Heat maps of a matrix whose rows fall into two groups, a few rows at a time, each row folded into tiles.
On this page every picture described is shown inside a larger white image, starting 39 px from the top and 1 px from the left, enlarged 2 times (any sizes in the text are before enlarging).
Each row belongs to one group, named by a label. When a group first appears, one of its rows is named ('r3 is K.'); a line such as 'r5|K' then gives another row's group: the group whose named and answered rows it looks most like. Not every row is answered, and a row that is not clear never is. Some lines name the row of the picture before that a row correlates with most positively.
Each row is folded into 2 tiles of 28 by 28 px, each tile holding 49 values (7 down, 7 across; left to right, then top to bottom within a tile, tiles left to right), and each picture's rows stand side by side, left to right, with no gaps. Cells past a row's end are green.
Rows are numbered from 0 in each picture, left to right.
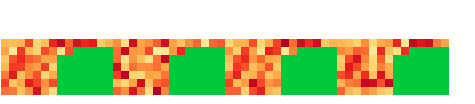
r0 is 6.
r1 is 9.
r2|6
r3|6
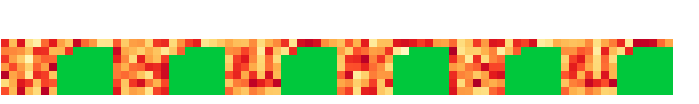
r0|9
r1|9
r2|6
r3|6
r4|9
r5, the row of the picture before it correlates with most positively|3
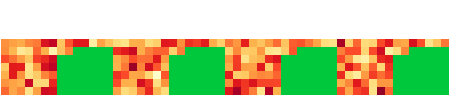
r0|9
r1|6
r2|9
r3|9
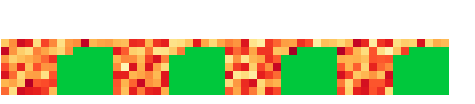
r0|9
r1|9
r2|9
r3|9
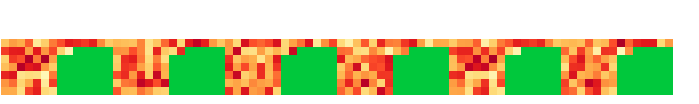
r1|6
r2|9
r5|6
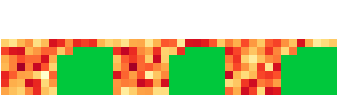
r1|6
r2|9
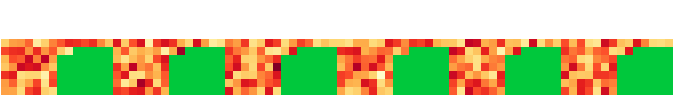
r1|9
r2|9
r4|9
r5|9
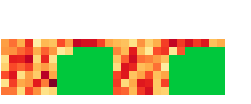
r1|6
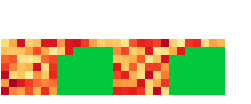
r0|9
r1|9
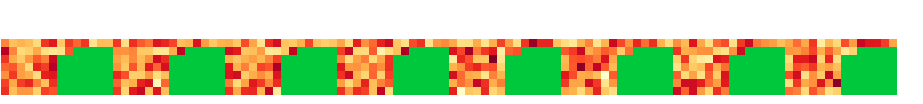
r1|9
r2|9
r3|9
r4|6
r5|6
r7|6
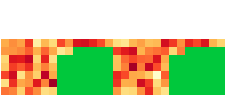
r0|6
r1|6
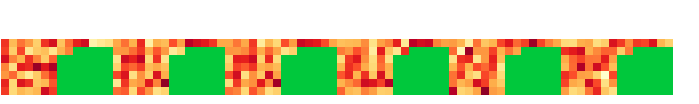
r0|9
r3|6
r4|6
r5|6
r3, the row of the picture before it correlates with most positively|0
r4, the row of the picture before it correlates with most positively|1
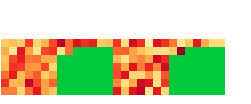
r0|6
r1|9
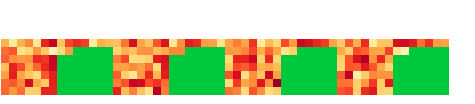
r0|9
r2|6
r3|6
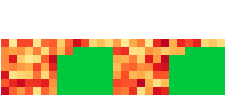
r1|9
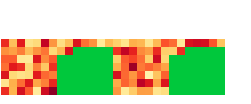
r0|9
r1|6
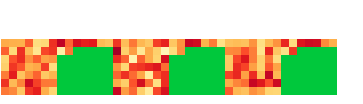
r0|6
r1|9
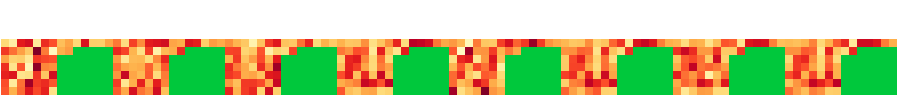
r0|9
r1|9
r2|9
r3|6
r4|6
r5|6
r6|6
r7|6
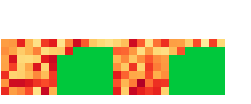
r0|9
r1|9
